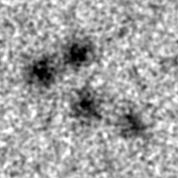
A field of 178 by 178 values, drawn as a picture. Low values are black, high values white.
There are no regular stripes. Four dips sink into the field. No overall slope runs across the table. Neither half mirrors the other.
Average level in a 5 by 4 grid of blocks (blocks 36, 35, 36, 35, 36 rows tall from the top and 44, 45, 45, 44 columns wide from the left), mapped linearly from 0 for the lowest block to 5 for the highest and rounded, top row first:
5545 / 3045 / 3245 / 5324 / 5545
